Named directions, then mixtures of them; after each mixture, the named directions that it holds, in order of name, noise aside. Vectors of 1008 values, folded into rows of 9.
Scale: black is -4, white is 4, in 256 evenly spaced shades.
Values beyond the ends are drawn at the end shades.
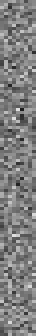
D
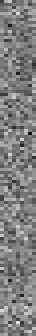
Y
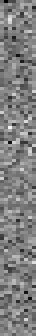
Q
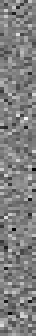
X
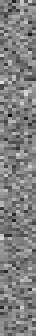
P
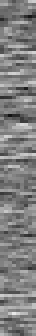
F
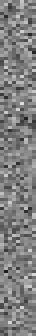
D, P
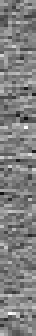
F, X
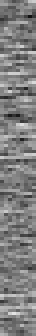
F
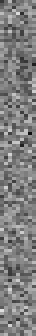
Q, Y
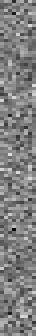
P, X, Y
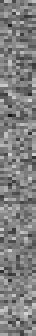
F, X, Y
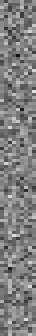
D, Q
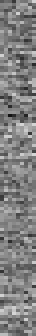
F, Q, Y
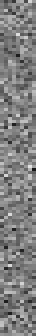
P, Q, X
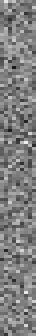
D, Q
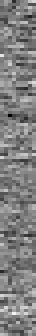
F, P, Y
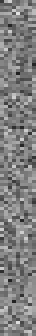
Y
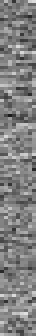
F, X, Y
